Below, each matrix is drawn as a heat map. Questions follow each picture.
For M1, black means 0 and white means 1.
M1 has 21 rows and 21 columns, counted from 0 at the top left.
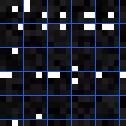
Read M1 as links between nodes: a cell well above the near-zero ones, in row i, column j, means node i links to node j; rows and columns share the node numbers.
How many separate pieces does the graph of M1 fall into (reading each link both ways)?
2
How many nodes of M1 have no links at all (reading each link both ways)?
1
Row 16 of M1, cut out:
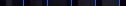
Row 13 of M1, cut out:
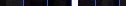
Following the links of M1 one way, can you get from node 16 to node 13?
no
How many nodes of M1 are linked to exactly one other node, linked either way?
7
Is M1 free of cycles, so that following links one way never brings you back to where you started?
yes
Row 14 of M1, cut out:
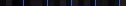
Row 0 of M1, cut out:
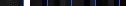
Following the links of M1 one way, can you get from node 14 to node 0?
no
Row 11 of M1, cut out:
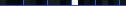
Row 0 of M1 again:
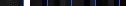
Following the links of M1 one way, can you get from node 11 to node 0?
yes
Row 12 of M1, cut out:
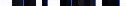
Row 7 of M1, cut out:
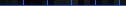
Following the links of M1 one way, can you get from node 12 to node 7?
yes
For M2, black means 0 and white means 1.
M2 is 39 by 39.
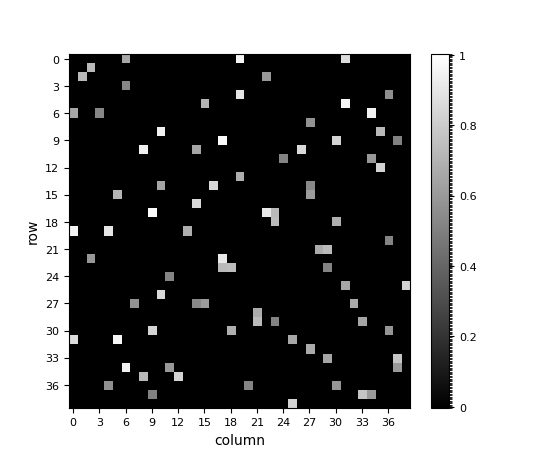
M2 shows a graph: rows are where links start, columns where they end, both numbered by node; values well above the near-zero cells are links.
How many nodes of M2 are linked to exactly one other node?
12
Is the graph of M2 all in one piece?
yes
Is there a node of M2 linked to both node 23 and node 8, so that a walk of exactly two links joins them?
no
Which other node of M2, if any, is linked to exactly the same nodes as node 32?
node 7
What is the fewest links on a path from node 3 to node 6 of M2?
1
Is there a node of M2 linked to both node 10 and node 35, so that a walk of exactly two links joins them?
yes
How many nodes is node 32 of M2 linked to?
1
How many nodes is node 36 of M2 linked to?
3
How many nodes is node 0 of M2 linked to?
3
